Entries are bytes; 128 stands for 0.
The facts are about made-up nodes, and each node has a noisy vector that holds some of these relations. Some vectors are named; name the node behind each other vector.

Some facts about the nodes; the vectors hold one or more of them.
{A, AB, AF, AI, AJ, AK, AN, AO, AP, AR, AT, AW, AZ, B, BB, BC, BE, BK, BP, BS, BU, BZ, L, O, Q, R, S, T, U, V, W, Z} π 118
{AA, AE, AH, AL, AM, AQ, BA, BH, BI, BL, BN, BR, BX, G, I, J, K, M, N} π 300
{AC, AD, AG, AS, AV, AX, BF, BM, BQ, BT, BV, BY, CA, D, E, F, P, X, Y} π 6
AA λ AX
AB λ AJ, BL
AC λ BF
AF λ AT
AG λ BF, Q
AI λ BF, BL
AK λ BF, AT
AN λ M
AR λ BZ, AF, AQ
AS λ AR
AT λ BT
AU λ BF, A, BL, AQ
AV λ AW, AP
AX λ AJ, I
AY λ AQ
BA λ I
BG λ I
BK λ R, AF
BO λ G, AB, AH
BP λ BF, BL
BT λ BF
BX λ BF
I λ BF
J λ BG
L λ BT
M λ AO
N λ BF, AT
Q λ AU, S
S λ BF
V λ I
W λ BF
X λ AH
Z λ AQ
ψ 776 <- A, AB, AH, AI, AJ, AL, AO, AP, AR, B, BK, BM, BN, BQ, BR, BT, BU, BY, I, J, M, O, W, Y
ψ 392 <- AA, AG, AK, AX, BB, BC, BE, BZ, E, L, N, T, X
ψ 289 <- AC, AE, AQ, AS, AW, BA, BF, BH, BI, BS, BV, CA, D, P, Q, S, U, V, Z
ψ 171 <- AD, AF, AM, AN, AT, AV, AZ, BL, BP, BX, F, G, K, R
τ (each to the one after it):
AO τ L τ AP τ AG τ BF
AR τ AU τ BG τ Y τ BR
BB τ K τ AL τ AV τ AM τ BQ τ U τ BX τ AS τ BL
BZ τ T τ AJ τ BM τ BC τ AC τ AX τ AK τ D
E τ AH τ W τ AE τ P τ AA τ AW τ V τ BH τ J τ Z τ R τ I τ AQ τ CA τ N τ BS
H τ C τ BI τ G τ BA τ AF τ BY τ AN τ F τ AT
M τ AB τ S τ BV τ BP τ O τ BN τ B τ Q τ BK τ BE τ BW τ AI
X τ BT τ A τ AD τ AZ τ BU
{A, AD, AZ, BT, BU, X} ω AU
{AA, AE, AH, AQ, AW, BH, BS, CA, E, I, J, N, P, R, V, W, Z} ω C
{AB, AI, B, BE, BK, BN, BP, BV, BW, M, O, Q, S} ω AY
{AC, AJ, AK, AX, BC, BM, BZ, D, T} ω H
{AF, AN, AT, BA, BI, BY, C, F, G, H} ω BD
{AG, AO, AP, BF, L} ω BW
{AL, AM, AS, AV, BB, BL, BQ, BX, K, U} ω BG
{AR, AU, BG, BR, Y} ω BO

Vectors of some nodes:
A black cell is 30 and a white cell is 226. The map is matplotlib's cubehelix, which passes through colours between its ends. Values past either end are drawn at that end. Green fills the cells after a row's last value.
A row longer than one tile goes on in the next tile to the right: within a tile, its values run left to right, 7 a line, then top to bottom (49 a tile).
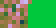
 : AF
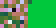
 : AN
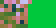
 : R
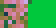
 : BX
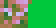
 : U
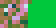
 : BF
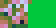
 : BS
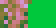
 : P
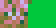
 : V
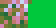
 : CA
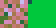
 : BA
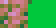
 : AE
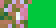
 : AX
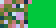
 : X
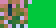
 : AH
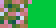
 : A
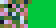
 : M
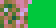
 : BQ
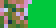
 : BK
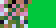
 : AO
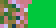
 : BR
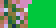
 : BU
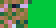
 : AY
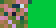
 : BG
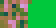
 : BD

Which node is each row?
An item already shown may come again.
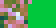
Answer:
T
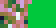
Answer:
BZ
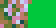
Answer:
D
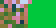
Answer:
R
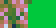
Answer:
J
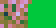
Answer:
AZ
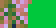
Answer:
I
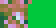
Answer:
E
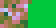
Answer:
Q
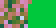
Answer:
W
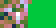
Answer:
AK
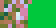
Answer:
AX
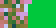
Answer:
AI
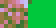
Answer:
Z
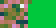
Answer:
BO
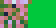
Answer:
BL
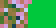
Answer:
BR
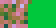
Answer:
AD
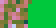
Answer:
BP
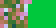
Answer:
AI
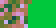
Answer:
BT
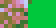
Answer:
Z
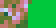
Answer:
Q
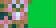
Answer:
N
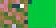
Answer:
AU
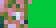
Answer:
BB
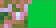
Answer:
BE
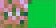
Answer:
V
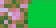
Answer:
S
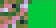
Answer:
BW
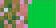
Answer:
BM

